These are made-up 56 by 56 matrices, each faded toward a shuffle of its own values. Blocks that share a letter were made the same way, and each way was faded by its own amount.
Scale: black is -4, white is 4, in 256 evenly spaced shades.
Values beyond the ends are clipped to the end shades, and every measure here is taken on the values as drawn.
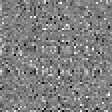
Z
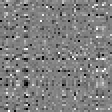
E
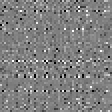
E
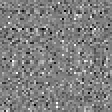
Z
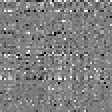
E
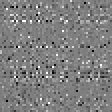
E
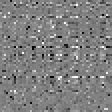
E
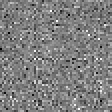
Z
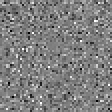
Z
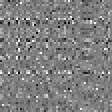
E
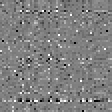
E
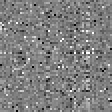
Z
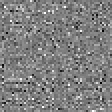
Z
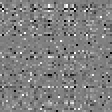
E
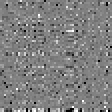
E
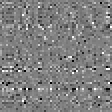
E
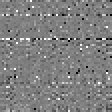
E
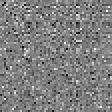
Z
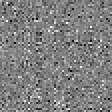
Z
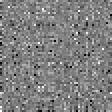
Z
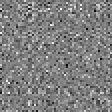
Z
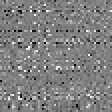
E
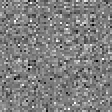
Z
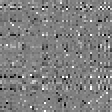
E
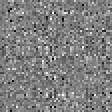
Z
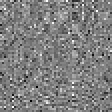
Z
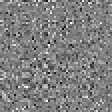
Z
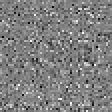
Z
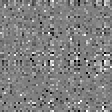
E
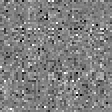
Z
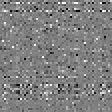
E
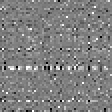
E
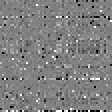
E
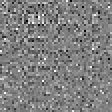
Z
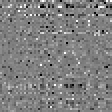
E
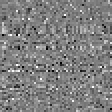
Z
